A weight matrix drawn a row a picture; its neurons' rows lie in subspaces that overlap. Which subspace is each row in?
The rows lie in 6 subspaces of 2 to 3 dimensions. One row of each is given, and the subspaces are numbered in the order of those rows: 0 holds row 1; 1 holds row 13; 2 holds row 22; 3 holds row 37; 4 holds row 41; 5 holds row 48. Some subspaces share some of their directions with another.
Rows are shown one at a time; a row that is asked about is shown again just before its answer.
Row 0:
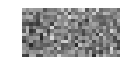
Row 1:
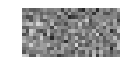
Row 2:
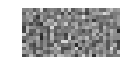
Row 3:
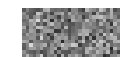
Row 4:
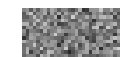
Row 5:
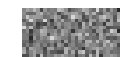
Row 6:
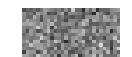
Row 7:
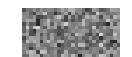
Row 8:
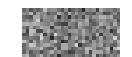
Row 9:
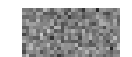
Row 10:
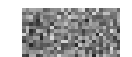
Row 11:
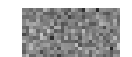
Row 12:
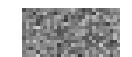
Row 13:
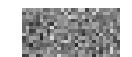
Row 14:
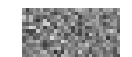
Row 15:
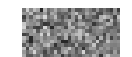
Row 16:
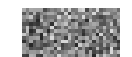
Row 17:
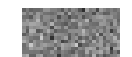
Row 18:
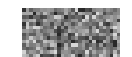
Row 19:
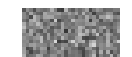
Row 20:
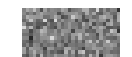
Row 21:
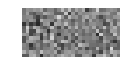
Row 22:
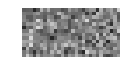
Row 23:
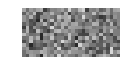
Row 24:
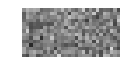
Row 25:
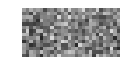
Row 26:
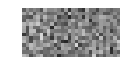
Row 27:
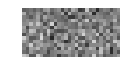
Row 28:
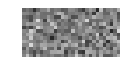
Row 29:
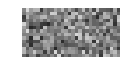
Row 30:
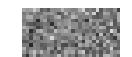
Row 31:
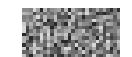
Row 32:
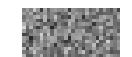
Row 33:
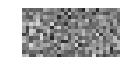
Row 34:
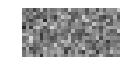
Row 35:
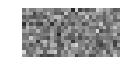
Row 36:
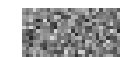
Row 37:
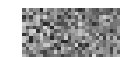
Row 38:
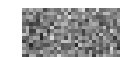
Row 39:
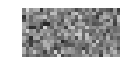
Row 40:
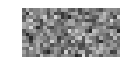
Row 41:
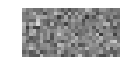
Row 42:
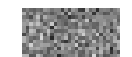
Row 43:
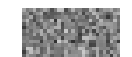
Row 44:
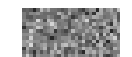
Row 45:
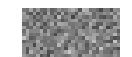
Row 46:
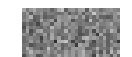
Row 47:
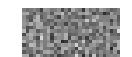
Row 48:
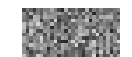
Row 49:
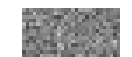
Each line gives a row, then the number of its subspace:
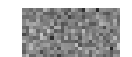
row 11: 5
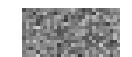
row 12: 4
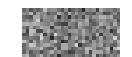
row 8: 1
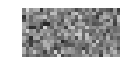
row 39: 3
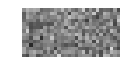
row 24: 3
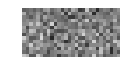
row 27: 1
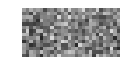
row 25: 1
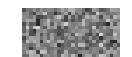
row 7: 4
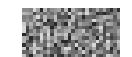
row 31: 2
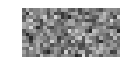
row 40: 2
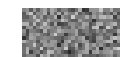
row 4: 1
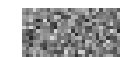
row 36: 3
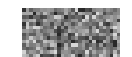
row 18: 4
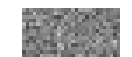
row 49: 4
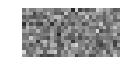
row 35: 4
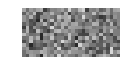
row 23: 0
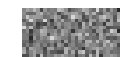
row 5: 0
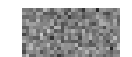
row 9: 5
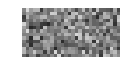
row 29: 3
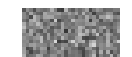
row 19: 5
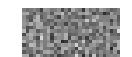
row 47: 2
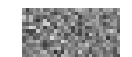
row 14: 3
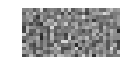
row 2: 2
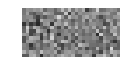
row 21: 4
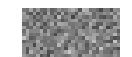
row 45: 1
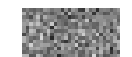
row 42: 1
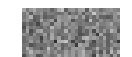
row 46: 5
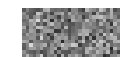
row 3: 0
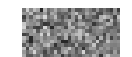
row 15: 3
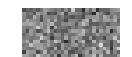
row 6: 4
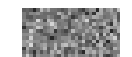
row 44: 2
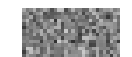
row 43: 5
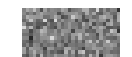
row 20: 0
